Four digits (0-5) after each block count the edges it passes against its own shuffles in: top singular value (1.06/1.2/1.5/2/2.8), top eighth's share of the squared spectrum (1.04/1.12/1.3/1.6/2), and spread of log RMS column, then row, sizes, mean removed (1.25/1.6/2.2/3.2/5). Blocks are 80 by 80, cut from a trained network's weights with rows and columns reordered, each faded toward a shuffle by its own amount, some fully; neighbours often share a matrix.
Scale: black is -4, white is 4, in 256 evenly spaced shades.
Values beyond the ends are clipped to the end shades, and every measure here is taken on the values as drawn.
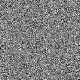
3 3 2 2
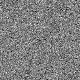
0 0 0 0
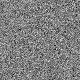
0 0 0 0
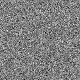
2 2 0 0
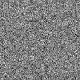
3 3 1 1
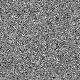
2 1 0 0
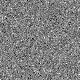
0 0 0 0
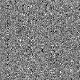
3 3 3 1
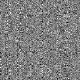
3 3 3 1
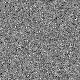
0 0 0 0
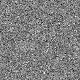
0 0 0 0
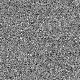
1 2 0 1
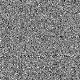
2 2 0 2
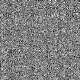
2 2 0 2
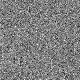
1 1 0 1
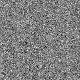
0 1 0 0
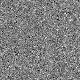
1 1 1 0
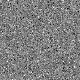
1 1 1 0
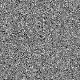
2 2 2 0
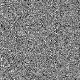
2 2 2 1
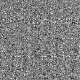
2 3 0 3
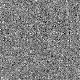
2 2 0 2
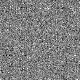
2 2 0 2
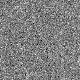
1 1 0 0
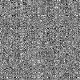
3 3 0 3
